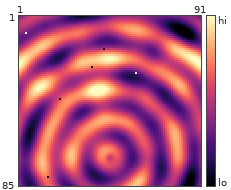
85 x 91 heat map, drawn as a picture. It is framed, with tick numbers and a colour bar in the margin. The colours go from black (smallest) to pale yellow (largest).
Lone odd cells: 6, 2 higher and 4 lower than their neighbours. Rings: centred on the bottom middle. Ninth with the lowest average: bottom right.
